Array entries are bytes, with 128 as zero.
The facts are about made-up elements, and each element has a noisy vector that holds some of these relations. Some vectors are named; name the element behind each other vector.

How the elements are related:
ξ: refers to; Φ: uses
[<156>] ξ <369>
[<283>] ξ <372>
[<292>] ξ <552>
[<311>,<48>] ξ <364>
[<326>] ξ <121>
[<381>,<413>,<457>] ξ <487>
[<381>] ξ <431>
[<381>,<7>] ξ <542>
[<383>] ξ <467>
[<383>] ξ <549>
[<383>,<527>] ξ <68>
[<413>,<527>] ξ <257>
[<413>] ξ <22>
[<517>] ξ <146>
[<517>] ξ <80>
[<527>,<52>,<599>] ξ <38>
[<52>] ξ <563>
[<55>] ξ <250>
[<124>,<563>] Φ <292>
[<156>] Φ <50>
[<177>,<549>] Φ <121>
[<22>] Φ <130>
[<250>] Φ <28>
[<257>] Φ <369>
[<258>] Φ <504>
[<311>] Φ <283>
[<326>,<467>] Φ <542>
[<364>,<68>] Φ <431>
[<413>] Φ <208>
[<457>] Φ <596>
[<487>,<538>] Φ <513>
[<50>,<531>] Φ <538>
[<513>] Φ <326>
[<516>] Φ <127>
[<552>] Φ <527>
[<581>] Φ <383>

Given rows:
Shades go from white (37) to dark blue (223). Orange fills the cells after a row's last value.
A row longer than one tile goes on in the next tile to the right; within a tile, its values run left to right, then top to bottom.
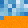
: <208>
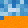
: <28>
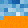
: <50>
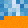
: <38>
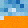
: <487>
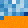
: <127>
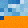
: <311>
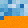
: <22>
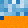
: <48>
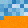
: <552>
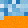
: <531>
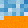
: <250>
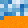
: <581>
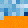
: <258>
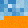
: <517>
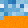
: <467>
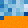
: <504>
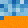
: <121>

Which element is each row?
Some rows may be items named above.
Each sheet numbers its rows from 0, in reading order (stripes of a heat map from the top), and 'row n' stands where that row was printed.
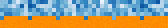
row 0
<22>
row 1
<283>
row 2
<38>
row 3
<208>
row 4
<52>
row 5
<283>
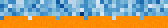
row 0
<292>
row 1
<457>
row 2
<369>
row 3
<38>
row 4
<250>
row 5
<599>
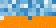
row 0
<413>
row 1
<208>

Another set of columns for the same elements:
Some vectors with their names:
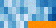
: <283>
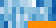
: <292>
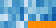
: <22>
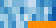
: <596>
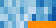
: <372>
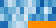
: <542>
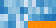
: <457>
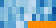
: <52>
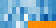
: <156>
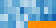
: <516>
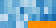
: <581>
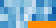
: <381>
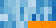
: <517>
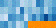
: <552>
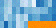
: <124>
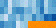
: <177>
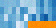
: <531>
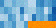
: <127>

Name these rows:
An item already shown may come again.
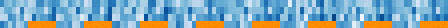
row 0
<369>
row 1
<383>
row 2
<527>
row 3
<311>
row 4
<250>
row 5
<364>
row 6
<156>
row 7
<250>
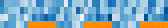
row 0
<413>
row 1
<68>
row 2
<527>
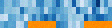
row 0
<257>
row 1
<326>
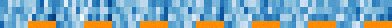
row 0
<121>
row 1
<431>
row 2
<596>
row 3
<383>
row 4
<467>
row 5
<487>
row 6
<22>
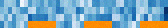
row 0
<513>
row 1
<457>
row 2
<130>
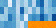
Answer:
<364>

